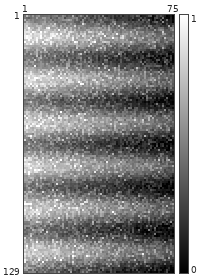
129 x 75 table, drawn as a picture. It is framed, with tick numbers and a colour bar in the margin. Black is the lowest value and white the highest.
Stripes: horizontal, repeating 6 times. Histogram: bell-shaped. Slope: up to the left.
